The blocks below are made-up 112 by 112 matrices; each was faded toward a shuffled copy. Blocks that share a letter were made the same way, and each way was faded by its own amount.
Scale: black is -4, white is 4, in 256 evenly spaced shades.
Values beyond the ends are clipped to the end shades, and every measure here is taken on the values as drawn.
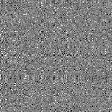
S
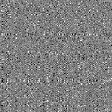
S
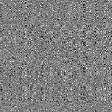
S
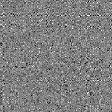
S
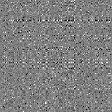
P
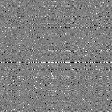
P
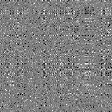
P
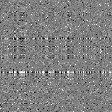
P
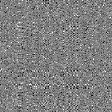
S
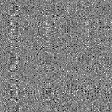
S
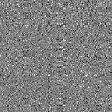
S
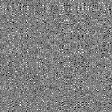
S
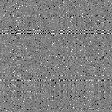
P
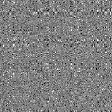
S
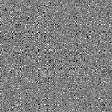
S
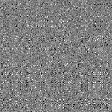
S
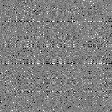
P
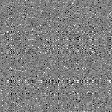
P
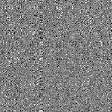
S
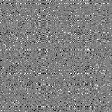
P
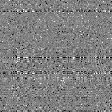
P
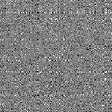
S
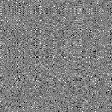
S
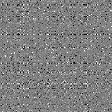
P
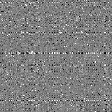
P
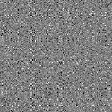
S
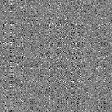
S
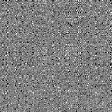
S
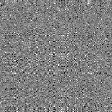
S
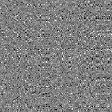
S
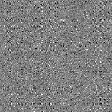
S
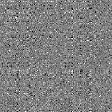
S
